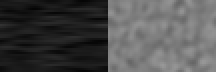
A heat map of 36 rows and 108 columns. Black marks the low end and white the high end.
The table splits into one row of 2 panels. Panel 1,1: very low, streaked across, faint in contrast. Panel 1,2: middling, blotchy, faint in contrast.
